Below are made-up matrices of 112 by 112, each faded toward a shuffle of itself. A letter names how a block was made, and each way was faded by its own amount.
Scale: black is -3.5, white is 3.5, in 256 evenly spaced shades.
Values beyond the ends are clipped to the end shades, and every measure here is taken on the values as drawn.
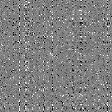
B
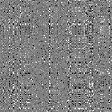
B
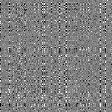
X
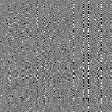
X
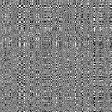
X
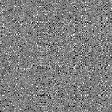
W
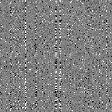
B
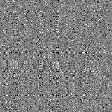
W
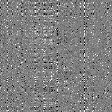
B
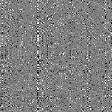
B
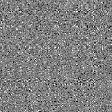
W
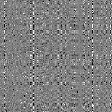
X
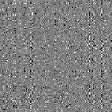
B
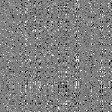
B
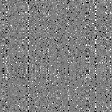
B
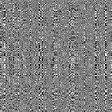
X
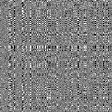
X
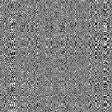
X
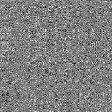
W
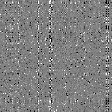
B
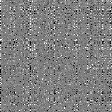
B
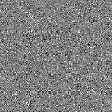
W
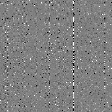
B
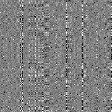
X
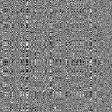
X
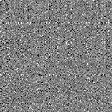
W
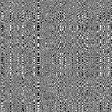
X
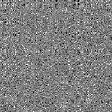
W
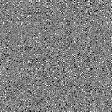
W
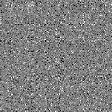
W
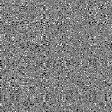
W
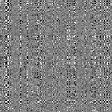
X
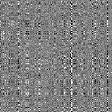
X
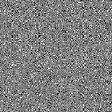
W
